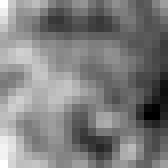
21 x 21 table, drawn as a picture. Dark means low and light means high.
The texture is blotchy. There is an overall slope up to the left. The ninth with the lowest average is the middle right. The histogram is bell-shaped. On average the colour sits 50% of the way up the scale.
